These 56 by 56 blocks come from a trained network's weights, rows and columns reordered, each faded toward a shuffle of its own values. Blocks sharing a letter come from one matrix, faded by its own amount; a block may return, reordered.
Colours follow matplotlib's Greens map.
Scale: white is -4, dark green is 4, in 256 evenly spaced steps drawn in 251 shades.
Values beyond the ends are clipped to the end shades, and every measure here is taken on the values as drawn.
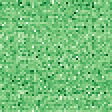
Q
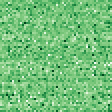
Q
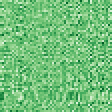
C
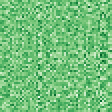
C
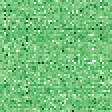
Q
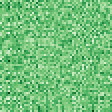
C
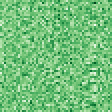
C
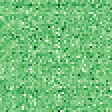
Q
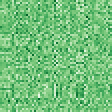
C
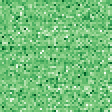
Q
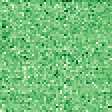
Q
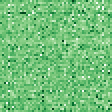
Q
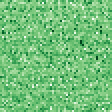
Q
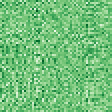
C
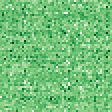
Q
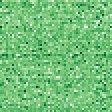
Q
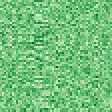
C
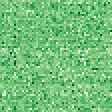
Q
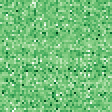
Q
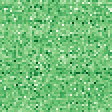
Q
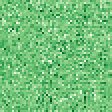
Q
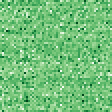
Q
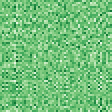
C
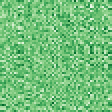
C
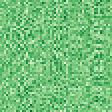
C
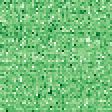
Q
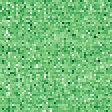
Q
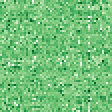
Q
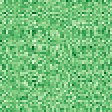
C
